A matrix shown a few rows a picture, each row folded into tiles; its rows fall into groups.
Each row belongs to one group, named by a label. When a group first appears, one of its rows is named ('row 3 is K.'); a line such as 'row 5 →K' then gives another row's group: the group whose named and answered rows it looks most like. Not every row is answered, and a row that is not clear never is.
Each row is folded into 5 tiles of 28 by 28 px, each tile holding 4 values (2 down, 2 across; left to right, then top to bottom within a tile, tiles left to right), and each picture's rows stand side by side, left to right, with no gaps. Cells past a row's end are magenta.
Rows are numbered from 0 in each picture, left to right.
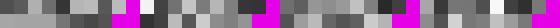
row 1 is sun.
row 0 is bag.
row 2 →sun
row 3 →sun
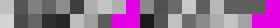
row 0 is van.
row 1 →sun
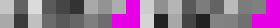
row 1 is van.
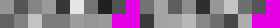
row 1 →bag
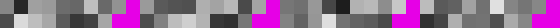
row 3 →sun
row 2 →bag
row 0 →bag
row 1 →bag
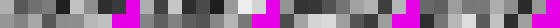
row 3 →bag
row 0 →sun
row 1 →van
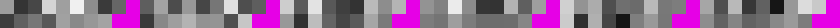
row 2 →van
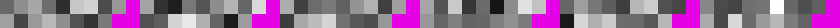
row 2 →bag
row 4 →bag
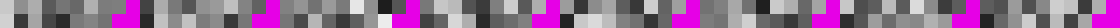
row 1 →bag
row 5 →bag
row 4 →bag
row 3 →bag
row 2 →sun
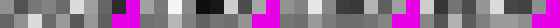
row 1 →van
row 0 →sun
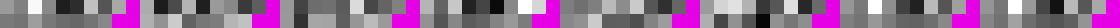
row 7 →van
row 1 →sun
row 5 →van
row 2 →sun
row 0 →van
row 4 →sun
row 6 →van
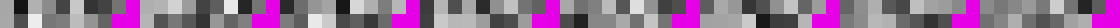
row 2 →bag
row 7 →sun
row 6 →bag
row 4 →sun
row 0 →sun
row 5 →bag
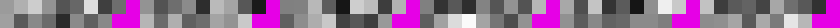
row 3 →bag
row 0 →van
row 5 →sun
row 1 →sun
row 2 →bag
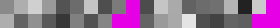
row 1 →bag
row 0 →van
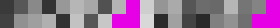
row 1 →van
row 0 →bag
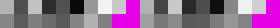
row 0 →van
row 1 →van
